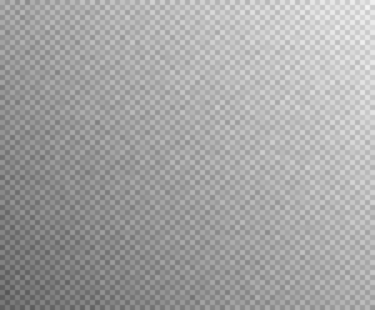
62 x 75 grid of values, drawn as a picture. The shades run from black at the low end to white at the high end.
The field is checkered. The values follow a bell shape. Neither half mirrors the other. The ninth with the highest average is the top right. No single row or column stands out from its neighbours. Values rise toward the top right.
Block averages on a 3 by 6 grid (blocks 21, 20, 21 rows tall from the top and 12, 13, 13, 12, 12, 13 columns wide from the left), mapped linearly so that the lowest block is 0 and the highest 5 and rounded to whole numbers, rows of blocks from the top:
233445
122334
011223
